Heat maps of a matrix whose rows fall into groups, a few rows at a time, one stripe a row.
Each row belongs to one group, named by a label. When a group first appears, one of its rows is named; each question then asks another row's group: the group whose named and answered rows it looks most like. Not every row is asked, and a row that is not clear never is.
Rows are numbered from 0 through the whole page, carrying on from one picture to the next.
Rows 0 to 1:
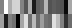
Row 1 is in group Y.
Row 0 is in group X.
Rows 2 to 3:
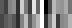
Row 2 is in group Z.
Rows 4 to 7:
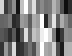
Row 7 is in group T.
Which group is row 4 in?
Y
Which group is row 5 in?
Z
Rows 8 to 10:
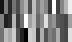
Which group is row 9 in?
Y
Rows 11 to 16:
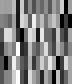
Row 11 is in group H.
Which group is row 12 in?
Y
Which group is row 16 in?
X
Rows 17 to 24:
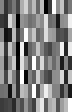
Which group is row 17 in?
Z
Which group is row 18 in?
T
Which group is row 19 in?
Y
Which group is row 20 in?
H
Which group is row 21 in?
Y
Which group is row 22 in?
H
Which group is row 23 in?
Y
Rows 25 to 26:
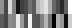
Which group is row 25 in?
T
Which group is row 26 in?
X
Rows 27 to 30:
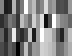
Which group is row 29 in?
T
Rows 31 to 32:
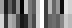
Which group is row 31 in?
T
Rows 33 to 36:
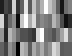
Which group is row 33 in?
Y
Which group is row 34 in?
Y
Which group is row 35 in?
T
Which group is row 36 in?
Y
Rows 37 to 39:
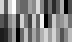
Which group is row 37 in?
H
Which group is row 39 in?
Y
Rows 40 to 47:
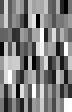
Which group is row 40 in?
X
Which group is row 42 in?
Z
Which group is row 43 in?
T
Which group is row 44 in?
X
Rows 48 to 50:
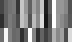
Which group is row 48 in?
Z
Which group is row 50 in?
X
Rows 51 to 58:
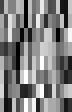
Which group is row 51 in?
X
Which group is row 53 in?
T
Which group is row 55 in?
Y
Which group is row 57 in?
T
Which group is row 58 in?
Y
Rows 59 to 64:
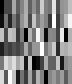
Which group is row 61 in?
H
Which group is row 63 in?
X
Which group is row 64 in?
H
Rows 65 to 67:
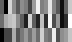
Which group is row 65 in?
T
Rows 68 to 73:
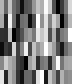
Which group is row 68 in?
T
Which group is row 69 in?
T
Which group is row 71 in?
Y
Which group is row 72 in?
X
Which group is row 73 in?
T
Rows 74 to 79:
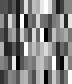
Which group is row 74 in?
Y
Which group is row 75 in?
H
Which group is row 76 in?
Z
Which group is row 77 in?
Y
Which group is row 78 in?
T
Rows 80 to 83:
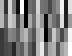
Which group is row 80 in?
H
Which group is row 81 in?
H
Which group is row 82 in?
Z
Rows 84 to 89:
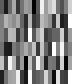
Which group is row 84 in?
T
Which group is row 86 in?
H
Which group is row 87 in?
Z
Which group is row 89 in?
X
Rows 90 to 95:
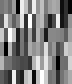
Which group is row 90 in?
Y
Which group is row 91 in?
X
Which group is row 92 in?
H
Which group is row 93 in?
T
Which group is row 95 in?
T
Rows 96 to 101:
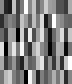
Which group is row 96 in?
Y
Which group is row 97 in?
Z
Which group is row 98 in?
H
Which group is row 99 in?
H
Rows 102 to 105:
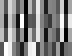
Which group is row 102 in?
H
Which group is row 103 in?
H
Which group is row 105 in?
X
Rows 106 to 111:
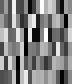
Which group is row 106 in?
T
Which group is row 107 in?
X
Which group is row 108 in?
X
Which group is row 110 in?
H
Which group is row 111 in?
Y
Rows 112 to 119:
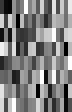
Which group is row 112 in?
Z
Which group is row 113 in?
H
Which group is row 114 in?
T
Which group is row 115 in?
X
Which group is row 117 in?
Z
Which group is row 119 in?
H
